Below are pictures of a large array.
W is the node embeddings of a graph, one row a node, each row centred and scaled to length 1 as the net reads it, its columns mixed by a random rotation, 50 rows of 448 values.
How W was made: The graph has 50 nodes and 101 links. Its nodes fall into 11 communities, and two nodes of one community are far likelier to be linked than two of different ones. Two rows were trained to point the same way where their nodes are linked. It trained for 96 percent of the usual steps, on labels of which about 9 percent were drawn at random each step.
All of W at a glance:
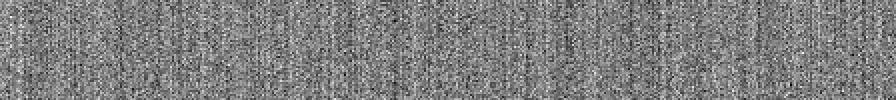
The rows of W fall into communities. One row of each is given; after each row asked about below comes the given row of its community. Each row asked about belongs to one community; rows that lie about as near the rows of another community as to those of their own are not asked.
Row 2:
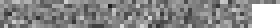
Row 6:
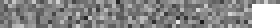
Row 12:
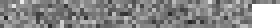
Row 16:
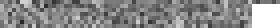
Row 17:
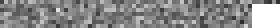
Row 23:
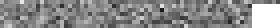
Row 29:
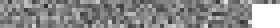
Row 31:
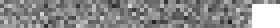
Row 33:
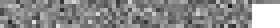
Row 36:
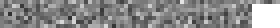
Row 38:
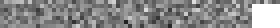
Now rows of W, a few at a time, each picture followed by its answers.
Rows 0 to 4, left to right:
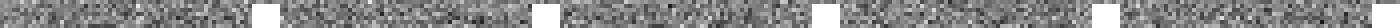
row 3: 31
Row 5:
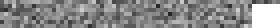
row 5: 17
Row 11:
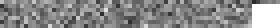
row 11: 17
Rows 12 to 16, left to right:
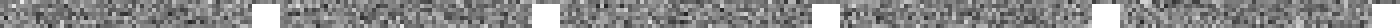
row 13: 29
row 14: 23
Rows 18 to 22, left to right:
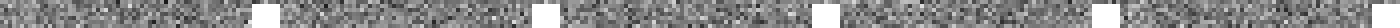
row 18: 6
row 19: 31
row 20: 38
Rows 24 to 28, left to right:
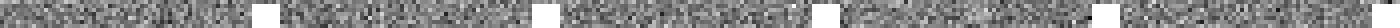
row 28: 36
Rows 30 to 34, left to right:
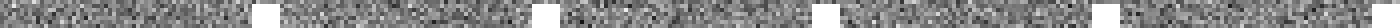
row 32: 16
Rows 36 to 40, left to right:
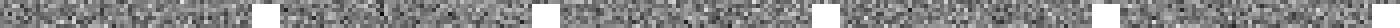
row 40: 33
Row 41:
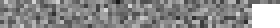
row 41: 6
